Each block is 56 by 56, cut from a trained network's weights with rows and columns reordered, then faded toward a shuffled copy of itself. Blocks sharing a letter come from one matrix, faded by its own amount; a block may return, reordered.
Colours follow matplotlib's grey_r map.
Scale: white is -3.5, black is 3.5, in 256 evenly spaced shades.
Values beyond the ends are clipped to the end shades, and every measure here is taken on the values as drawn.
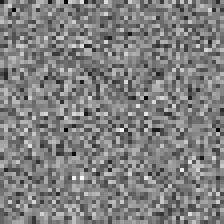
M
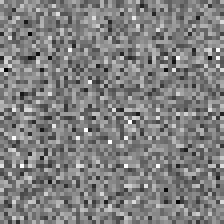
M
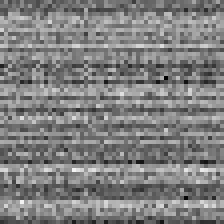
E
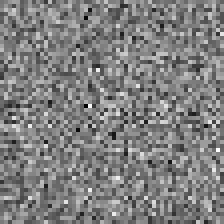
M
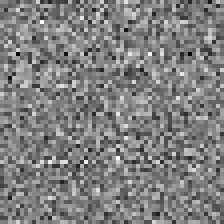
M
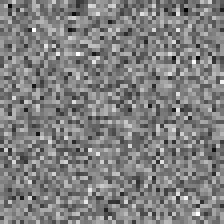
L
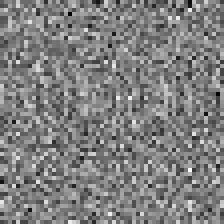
L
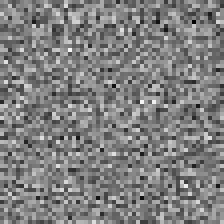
L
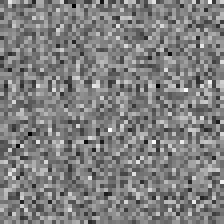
M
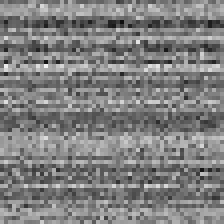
E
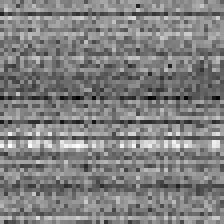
E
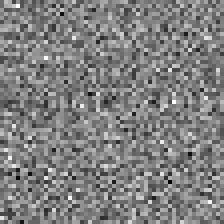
L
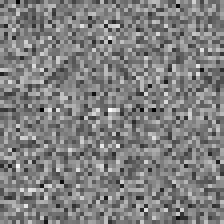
M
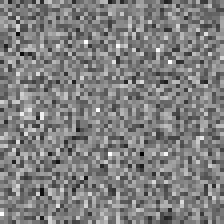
L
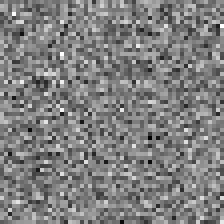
L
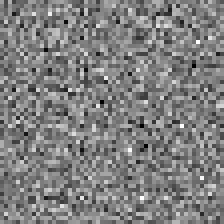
L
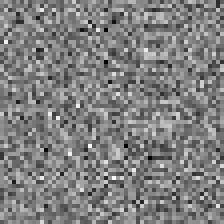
L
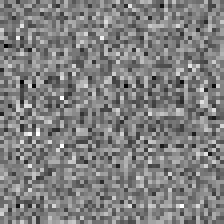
L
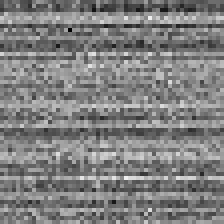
E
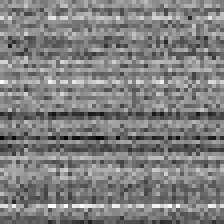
E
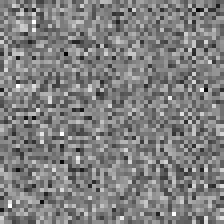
L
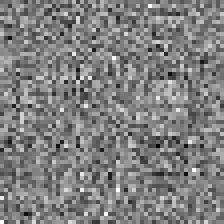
L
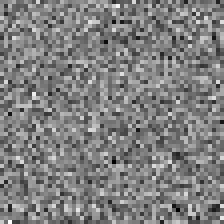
M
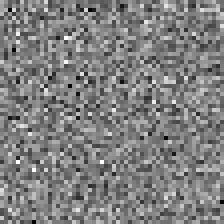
L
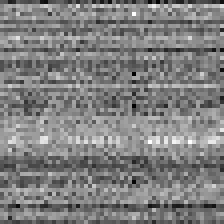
E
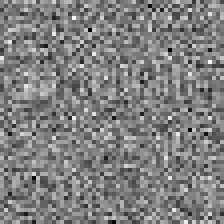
L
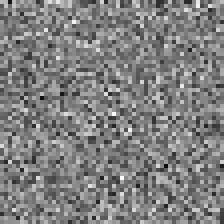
M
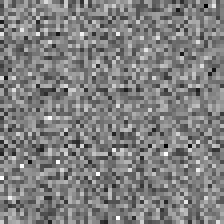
L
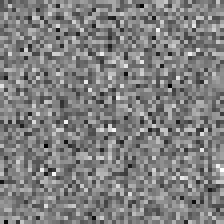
M
